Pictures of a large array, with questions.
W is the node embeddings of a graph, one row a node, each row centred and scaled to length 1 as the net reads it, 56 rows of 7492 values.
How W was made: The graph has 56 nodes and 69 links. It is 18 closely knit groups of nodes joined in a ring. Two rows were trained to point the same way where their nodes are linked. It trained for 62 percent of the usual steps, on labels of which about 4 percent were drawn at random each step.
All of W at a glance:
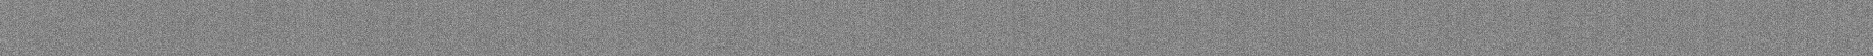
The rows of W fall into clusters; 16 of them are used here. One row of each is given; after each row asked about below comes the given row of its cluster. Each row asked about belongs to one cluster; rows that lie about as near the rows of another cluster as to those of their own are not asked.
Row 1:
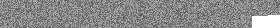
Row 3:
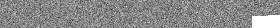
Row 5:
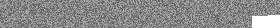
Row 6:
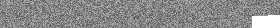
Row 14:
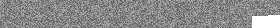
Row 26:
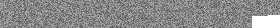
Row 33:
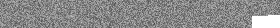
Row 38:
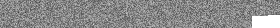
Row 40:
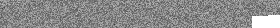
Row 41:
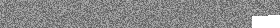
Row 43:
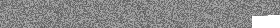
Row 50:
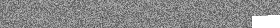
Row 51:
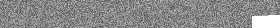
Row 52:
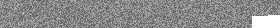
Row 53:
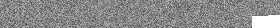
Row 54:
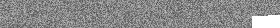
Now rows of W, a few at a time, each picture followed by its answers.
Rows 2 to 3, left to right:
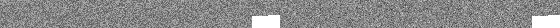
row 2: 40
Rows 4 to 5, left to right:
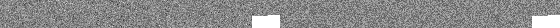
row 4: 38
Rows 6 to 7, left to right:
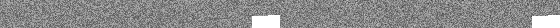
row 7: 3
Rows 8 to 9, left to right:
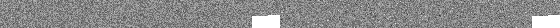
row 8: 1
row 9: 53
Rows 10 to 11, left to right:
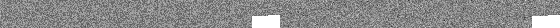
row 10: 14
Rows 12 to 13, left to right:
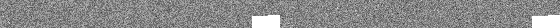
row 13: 6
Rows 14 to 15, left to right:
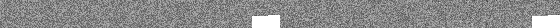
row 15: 38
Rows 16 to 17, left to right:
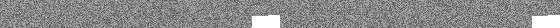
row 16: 6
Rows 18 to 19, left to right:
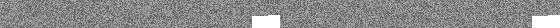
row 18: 52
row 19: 26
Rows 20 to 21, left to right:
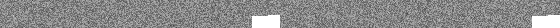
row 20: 5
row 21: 43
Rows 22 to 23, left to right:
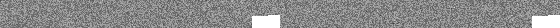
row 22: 54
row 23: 41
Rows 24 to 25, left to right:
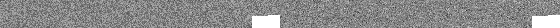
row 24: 54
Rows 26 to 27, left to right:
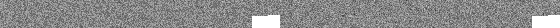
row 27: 50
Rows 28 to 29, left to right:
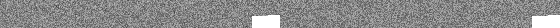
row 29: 1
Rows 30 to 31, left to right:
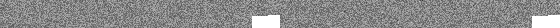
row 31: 5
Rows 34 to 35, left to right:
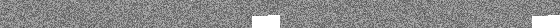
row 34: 52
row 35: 43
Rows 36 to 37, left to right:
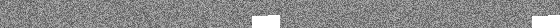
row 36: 51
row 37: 41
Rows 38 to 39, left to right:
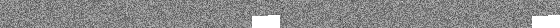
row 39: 40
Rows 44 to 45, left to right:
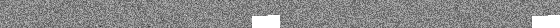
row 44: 43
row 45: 50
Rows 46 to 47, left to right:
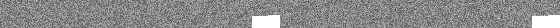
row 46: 14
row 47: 33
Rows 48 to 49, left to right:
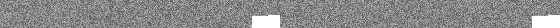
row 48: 33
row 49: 6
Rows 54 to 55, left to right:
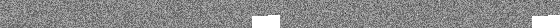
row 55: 26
